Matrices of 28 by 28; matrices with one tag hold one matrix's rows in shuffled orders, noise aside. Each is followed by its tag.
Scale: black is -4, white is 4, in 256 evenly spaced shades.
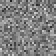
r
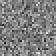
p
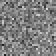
p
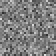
r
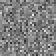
r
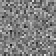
r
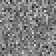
r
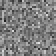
p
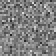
r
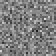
r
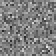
r
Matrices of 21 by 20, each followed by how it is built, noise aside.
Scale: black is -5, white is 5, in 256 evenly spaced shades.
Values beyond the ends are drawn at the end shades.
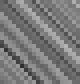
Toeplitz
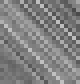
Toeplitz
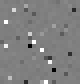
sparse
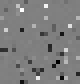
sparse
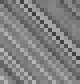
Toeplitz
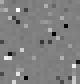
sparse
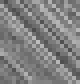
Toeplitz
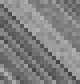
Toeplitz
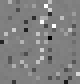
sparse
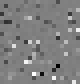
sparse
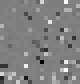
sparse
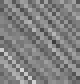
Toeplitz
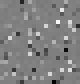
sparse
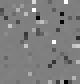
sparse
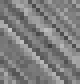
Toeplitz
